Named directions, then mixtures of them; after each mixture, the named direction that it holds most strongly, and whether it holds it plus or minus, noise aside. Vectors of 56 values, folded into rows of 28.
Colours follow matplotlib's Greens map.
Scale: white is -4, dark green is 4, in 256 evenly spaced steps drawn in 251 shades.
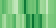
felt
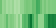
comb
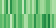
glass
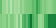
comb, plus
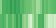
comb, minus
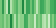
glass, minus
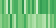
glass, minus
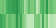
comb, minus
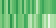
glass, minus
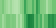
comb, plus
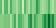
glass, plus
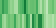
felt, plus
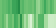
comb, minus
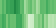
comb, minus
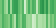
felt, minus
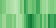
comb, plus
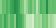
felt, minus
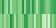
glass, minus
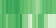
comb, minus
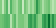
glass, plus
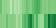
comb, plus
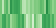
felt, minus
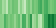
comb, plus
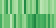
glass, plus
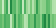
glass, plus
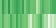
comb, minus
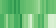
comb, minus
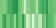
felt, minus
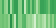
glass, minus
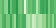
felt, minus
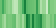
felt, plus
